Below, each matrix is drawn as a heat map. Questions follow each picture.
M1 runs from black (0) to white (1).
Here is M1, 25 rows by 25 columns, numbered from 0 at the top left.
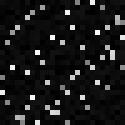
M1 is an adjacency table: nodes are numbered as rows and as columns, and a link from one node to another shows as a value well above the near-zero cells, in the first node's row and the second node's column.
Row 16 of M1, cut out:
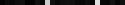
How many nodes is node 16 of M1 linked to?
2
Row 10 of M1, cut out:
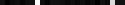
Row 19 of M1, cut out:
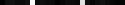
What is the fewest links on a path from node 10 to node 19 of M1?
6
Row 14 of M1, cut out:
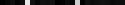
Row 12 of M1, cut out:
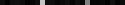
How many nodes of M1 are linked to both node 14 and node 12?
0
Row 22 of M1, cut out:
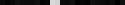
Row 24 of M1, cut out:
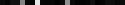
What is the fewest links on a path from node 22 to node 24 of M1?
3
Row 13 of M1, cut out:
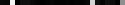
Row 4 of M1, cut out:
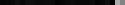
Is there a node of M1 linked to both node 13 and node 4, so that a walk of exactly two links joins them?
yes
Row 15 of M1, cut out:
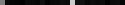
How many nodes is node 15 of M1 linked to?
2
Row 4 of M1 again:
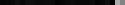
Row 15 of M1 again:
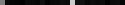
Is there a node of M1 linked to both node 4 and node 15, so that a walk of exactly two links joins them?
no
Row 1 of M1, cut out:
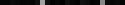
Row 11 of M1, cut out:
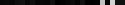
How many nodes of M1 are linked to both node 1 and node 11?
1
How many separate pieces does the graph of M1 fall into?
1
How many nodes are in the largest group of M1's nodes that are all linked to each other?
2
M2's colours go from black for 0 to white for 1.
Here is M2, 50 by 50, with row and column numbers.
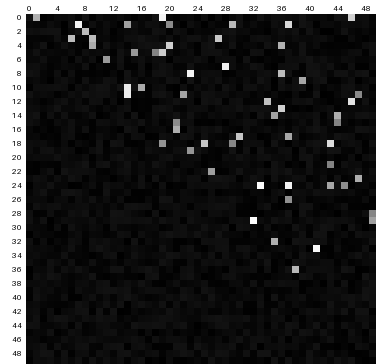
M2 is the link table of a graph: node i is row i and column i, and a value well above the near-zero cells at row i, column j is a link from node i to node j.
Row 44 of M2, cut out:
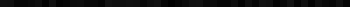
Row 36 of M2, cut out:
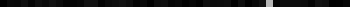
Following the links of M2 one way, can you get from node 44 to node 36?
no
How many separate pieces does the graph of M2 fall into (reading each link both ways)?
5
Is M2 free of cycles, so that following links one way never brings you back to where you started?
yes
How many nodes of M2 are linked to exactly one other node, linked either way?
10
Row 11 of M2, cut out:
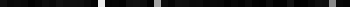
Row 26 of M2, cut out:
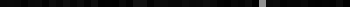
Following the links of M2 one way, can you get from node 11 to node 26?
yes
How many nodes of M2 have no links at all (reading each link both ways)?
4
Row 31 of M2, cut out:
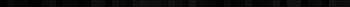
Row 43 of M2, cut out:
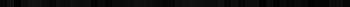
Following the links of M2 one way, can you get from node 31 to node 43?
no
